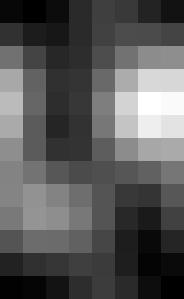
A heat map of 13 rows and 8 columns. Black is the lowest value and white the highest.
Grain: blotchy. Ninth with the highest average: middle right. Ninth with the lowest average: bottom right. Stripes: none.
